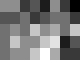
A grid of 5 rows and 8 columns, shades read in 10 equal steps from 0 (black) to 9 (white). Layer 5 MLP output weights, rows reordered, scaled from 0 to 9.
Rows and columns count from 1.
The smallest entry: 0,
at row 1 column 8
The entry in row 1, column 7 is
2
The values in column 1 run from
3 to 5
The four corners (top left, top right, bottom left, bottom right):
5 0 4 2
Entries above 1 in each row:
6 8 8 7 8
